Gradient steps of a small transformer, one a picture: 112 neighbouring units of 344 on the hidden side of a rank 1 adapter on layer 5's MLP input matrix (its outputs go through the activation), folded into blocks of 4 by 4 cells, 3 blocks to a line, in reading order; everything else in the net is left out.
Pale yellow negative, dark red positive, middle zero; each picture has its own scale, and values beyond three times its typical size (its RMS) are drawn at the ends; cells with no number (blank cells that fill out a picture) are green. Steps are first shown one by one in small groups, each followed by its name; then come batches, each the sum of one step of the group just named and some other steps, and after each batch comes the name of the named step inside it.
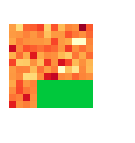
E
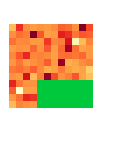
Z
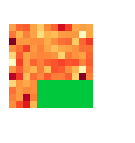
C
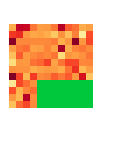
C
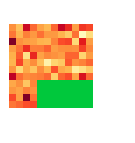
C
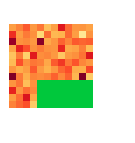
C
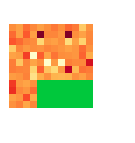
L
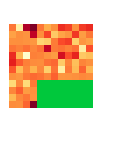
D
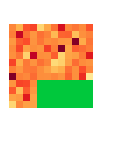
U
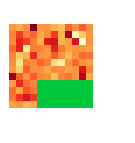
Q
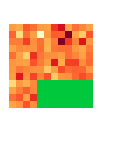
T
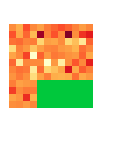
L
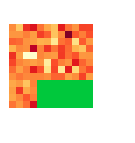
D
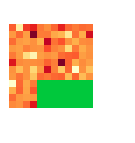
D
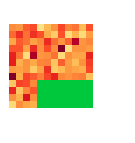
U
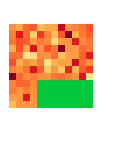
U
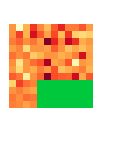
Q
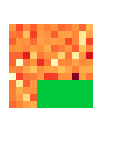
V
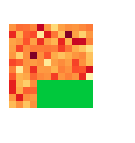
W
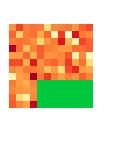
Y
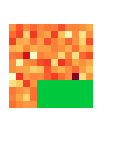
V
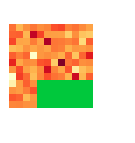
V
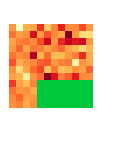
W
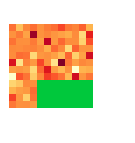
V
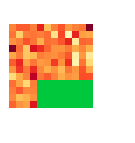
Y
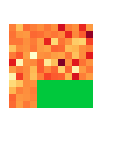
V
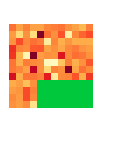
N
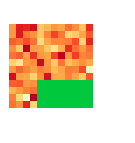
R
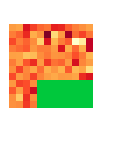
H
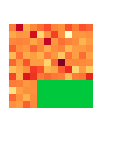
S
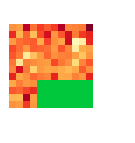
H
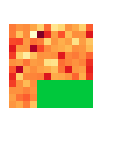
N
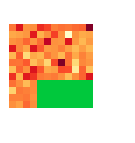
S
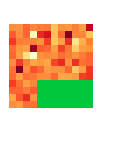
H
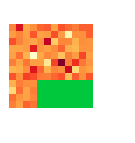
S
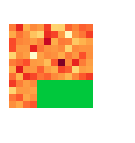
S
